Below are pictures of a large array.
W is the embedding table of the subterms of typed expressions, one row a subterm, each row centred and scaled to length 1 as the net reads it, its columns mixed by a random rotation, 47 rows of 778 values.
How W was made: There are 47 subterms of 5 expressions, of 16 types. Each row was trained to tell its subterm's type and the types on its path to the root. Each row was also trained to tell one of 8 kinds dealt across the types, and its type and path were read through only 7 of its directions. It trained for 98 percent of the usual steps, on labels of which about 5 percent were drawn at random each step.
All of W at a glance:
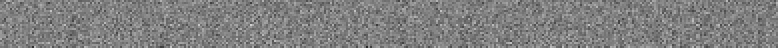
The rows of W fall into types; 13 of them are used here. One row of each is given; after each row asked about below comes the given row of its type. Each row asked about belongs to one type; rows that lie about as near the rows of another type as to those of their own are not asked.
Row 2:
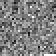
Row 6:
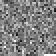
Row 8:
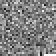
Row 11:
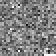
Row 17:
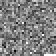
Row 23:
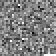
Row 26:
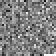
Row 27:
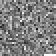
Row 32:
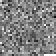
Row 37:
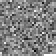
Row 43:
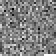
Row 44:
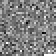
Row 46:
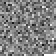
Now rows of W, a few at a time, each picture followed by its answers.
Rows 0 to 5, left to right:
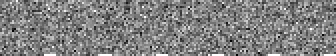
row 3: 2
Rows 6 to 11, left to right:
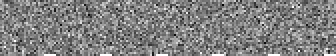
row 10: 37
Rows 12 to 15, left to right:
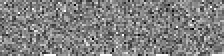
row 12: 27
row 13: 6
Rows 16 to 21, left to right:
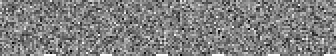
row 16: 2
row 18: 46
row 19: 32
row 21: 23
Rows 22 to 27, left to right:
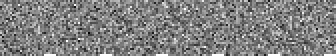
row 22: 44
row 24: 11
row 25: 11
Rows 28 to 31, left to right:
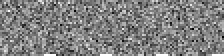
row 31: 32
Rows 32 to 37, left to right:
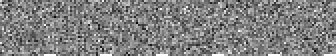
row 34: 8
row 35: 11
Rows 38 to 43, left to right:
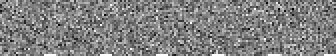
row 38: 8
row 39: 32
